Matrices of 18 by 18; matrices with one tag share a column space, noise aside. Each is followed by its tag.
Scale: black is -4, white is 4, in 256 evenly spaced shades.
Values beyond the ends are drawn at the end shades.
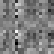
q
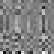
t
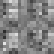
q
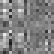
q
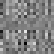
q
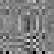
t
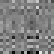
t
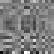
t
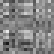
q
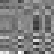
t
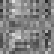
q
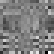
t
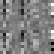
q
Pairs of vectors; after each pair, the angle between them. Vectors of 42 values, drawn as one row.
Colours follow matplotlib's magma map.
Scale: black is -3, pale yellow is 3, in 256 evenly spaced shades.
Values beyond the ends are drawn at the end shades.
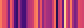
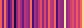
partly aligned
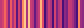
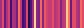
partly opposed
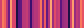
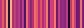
partly aligned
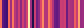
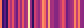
nearly parallel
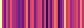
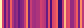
nearly parallel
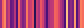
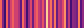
partly opposed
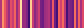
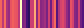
partly aligned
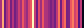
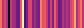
orthogonal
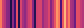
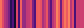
nearly parallel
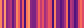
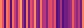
orthogonal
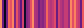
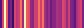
nearly opposite
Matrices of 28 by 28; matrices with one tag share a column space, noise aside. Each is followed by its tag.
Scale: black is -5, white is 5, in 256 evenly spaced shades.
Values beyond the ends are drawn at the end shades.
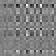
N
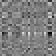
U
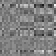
N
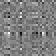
U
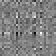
U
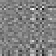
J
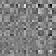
N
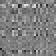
N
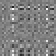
J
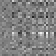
U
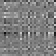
U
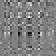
U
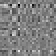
N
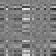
J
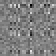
N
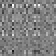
N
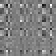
N
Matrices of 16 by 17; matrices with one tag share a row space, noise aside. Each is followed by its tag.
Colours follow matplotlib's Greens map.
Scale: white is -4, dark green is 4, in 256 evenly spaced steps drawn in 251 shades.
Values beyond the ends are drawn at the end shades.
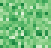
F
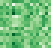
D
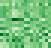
D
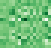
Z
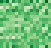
D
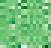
Z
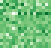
F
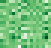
Z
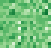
Z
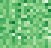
Z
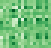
F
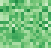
D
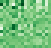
F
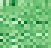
F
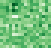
D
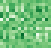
F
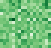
Z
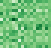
F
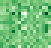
Z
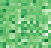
Z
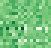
F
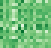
F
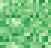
D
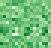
D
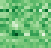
D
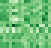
D
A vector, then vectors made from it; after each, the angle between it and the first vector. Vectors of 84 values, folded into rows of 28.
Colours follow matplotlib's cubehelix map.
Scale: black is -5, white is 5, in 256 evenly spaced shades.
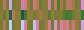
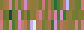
partly aligned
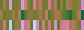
nearly parallel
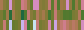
nearly parallel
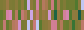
orthogonal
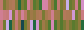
partly opposed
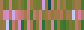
partly opposed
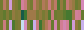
nearly parallel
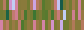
orthogonal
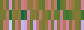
nearly parallel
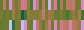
nearly parallel
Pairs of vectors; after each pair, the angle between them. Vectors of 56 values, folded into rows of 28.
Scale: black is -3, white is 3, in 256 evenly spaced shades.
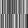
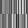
orthogonal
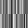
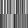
partly opposed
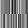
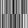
orthogonal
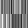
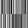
nearly parallel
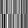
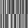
partly opposed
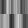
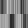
nearly parallel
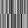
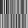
orthogonal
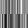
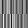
orthogonal
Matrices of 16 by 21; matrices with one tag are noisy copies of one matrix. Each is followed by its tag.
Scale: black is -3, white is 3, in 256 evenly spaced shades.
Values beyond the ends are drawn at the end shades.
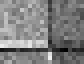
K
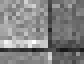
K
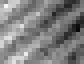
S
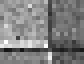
K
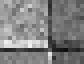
K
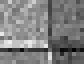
K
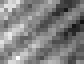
S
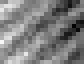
S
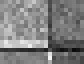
K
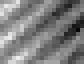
S
